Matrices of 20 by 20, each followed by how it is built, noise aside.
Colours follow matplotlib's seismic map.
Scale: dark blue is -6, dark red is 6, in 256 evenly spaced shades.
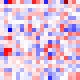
low rank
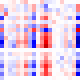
low rank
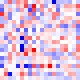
low rank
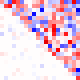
upper triangular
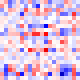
low rank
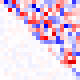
upper triangular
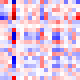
low rank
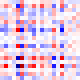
low rank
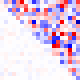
upper triangular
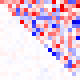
upper triangular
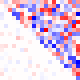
upper triangular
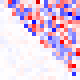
upper triangular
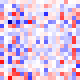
low rank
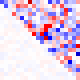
upper triangular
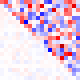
upper triangular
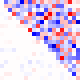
upper triangular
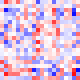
low rank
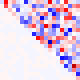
upper triangular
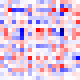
low rank
